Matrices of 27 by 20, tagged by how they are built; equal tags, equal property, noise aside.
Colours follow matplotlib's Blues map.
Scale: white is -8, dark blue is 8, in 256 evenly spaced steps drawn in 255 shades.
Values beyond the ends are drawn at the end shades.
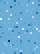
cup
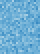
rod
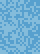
rod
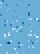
cup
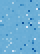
cup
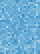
rod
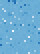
cup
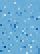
cup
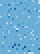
cup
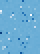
cup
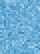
rod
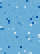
cup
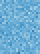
rod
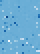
cup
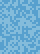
rod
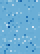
cup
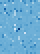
cup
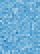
rod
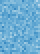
rod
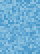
rod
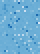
cup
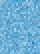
rod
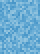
rod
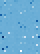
cup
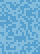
rod
